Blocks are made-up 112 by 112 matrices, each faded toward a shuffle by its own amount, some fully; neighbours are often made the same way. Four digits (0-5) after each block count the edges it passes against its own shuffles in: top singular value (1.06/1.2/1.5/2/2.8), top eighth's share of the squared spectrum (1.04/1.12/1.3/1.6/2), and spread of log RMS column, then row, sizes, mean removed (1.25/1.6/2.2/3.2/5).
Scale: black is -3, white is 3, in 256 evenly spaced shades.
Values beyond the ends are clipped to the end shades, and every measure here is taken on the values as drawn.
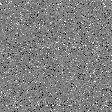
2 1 0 1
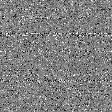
1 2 0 3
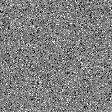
3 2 1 0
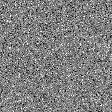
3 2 0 0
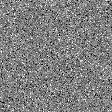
3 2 0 0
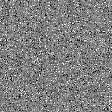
3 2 1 1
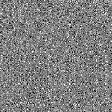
4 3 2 2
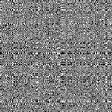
5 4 3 3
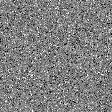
2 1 0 0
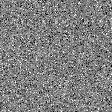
3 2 0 0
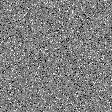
0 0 0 0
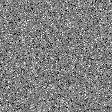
0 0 0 0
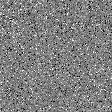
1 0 0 0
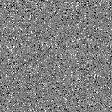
4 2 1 1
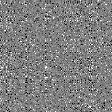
4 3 3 2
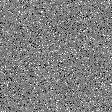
0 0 0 0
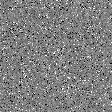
2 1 0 0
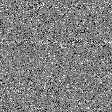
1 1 0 2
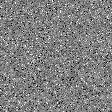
0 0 0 0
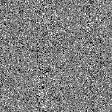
0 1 3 0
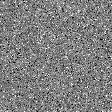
0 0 0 0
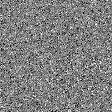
0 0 1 0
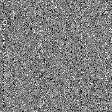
1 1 2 0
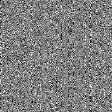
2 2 4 0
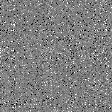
1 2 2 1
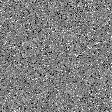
1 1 0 0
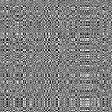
5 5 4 4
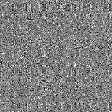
4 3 2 2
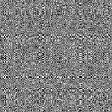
5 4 3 3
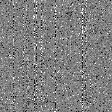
2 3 3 0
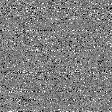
1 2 0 3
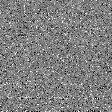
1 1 0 2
